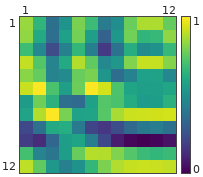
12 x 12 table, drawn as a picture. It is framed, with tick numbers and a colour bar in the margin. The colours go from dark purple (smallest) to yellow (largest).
Slope: none. Calmest part: middle right. Rings: centred on the top right. Average level on the scale: 60%.
